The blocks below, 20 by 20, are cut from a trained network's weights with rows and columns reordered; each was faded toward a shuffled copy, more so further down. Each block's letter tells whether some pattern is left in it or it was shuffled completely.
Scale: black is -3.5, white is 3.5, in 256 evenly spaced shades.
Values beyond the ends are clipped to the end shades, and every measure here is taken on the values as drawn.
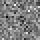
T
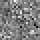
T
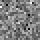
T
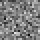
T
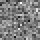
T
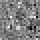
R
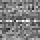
R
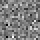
R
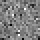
T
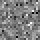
T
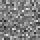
T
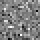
T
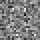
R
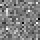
T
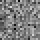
R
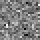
T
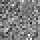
T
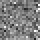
R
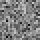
T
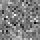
T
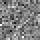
T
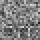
R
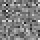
R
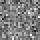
T
